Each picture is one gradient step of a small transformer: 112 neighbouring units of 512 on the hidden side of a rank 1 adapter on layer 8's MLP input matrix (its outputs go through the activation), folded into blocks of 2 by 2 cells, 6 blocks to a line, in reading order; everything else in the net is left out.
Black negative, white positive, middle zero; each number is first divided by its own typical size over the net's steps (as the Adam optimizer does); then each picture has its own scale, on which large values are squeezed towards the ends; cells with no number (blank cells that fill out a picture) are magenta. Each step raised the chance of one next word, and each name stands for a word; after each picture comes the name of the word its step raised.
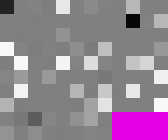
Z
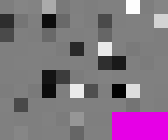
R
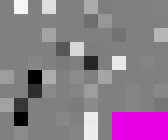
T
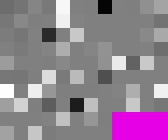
Z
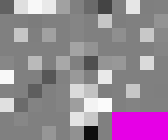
T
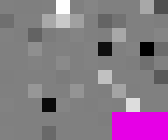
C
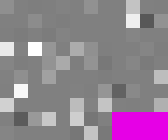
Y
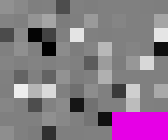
C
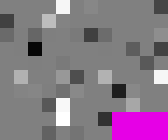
C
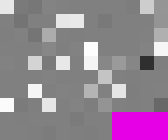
Y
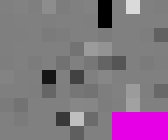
R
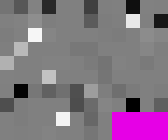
R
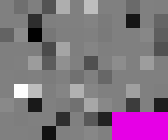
C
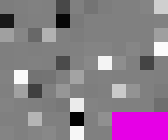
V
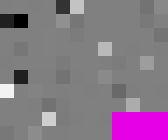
R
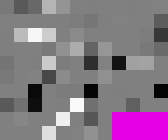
Z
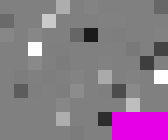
C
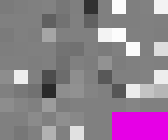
V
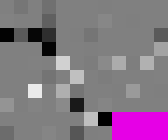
Z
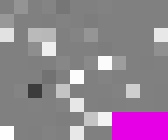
V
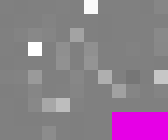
Y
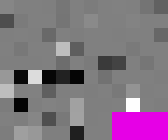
R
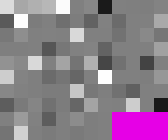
Y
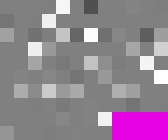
Y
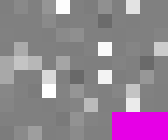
Y
